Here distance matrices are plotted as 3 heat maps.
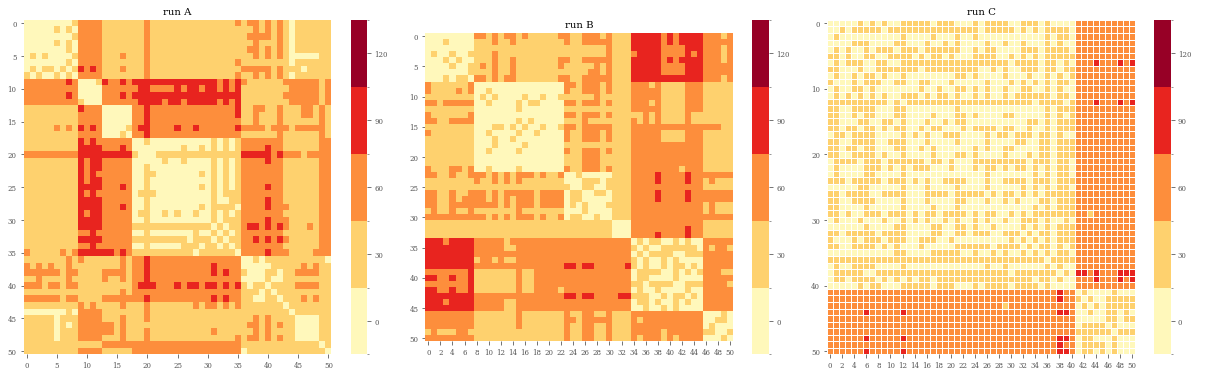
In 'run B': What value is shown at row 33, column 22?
30
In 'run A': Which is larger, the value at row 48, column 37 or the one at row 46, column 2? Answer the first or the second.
the first
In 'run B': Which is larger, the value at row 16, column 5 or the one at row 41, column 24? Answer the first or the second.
the second
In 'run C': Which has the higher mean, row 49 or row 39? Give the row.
49
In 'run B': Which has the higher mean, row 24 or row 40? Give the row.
40
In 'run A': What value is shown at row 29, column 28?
30
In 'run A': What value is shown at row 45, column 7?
30
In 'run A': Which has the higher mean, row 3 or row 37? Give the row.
37
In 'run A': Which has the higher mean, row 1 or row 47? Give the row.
47
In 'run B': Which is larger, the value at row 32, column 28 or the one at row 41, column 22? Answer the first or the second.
the second
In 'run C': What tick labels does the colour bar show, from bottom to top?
0, 30, 60, 90, 120
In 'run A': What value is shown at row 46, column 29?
30
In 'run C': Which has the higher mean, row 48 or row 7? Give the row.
48
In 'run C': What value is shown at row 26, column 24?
30
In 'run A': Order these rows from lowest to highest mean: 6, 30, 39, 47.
6, 47, 30, 39
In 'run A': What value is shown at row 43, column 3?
30
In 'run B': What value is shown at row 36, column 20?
60
